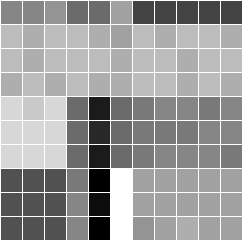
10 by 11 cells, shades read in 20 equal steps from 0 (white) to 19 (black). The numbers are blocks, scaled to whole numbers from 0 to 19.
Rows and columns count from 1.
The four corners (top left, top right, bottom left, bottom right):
9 14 13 7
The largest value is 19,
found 2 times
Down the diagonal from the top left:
9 6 5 5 17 11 10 7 7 7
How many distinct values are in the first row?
5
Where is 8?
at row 1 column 3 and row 10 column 7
